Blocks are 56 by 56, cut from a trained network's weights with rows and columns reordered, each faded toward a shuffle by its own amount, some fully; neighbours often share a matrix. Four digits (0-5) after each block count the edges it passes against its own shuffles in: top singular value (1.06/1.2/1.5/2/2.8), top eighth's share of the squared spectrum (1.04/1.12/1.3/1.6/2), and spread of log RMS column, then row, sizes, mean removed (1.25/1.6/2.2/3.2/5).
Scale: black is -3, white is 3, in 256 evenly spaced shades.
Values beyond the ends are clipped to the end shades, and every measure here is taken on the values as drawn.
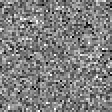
0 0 0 0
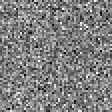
0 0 0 0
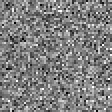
0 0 0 0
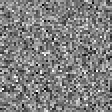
2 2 0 1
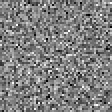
0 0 0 0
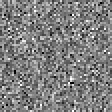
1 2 0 1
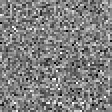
2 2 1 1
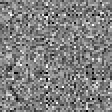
3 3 2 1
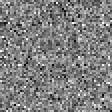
2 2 1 1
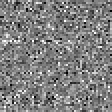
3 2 0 2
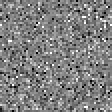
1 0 1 0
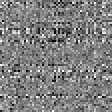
4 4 2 3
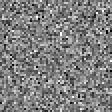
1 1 0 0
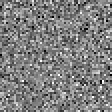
1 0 0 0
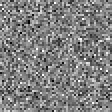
2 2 0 0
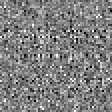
3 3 1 2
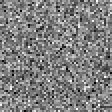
1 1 0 0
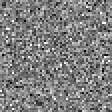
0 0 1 0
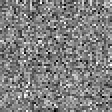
2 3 1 1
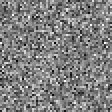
0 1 0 0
